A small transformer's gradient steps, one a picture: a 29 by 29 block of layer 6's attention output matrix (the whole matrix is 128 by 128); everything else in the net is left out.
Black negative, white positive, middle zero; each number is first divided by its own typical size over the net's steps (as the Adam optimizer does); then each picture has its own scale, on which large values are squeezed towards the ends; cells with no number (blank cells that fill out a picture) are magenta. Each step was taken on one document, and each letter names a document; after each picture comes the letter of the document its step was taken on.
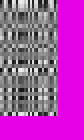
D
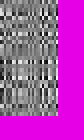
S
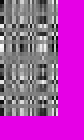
S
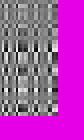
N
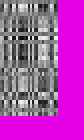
D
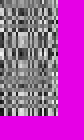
S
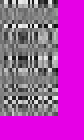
D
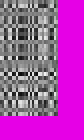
D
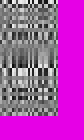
D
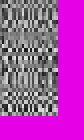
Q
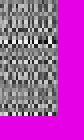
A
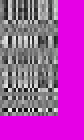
Q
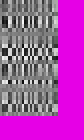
Q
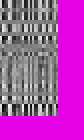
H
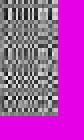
Q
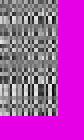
A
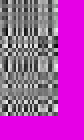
Q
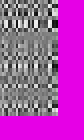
A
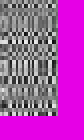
A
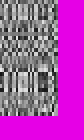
A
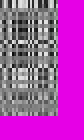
D
